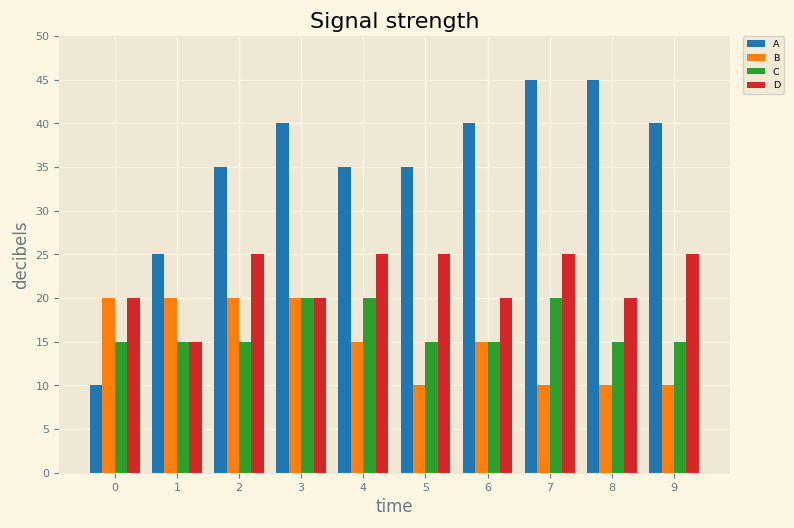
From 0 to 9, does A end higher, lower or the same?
higher
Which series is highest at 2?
A
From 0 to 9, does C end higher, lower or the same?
the same
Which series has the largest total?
A
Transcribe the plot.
Title: Signal strength
x-axis: time, ticks 0 1 2 3 4 5 6 7 8 9
y-axis: decibels, ticks 0 5 10 15 20 25 30 35 40 45 50
Legend: A, B, C, D
Values:
A: 10 25 35 40 35 35 40 45 45 40
B: 20 20 20 20 15 10 15 10 10 10
C: 15 15 15 20 20 15 15 20 15 15
D: 20 15 25 20 25 25 20 25 20 25
